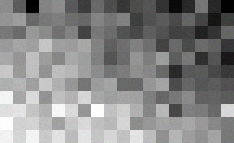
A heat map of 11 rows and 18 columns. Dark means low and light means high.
Slope: up to the bottom left. Ninth with the highest average: bottom left. Mirror symmetry: none. Ninth with the lowest average: top right. Stripes: none.
